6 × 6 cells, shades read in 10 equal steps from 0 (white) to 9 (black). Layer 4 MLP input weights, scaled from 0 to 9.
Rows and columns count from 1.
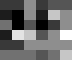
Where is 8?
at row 2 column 1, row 2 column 4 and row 4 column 1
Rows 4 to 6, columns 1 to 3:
8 1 2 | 7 7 4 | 5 5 5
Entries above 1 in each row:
6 6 6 4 6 6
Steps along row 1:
same down up down same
